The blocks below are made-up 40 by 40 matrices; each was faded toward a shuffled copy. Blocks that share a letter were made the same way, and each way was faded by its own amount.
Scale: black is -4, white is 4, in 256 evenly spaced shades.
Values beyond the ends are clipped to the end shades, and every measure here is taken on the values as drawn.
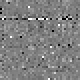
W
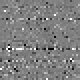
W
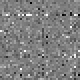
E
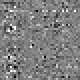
E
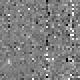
E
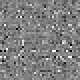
W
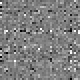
E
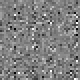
E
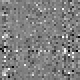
E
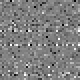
W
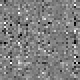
E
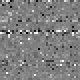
W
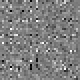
E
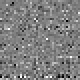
W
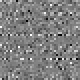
W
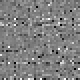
W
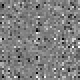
E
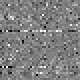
W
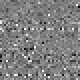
W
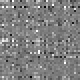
W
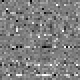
W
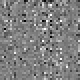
E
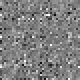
E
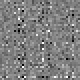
E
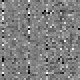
E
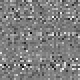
W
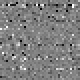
W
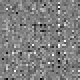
E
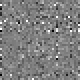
E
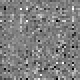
E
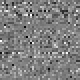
W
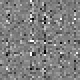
E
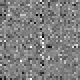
E
